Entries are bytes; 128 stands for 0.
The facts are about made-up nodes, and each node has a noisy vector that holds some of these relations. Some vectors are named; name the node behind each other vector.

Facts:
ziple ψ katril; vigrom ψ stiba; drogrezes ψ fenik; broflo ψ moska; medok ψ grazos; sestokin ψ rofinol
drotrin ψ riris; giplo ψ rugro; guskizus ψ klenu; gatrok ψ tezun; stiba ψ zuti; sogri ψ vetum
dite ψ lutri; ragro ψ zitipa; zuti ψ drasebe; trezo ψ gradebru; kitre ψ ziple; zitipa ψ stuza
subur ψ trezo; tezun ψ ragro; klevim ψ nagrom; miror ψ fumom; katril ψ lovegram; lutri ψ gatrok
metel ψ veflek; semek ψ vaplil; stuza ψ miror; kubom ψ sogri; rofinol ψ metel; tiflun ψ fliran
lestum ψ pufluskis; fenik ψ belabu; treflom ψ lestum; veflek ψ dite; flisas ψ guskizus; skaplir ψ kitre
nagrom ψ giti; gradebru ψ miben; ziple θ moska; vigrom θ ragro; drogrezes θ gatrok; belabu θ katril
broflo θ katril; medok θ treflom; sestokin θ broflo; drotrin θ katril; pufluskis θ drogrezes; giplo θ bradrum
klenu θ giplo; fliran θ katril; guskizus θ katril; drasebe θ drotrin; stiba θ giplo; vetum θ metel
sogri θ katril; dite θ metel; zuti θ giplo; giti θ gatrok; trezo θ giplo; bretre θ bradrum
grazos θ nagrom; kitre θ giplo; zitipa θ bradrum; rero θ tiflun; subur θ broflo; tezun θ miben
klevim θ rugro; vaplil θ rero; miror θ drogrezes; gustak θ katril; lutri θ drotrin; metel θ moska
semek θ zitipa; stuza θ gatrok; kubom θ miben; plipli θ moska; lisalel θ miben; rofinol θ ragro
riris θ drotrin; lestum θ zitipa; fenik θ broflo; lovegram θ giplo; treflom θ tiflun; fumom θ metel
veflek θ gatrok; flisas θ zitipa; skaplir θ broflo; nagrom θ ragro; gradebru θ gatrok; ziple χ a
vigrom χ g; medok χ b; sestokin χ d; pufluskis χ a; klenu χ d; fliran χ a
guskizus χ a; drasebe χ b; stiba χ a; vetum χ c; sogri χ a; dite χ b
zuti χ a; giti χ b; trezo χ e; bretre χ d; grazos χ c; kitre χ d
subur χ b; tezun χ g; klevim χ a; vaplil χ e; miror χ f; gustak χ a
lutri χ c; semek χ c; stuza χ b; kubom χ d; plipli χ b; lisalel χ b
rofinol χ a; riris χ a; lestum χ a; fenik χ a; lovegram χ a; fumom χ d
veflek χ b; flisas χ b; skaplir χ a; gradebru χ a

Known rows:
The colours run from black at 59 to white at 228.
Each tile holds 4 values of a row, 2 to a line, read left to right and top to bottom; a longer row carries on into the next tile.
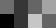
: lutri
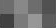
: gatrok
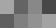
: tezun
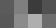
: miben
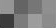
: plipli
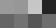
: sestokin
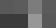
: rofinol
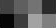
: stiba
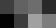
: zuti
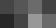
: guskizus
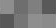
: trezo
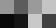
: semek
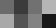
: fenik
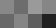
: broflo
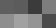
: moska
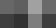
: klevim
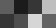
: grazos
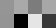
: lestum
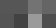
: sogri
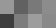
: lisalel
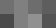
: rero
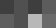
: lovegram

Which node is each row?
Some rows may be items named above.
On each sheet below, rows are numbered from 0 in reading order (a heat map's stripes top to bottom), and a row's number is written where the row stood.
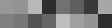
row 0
kubom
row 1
belabu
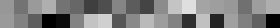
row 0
drogrezes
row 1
drasebe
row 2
giti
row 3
treflom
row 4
drogrezes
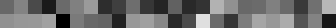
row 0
fumom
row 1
giplo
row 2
rugro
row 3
vetum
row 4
stuza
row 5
fenik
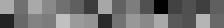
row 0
subur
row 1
belabu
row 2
klenu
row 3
lovegram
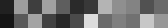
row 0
miror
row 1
vetum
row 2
vaplil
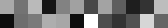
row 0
vigrom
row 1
pufluskis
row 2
grazos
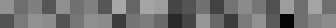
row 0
trezo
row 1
trezo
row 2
medok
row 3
guskizus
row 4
metel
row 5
flisas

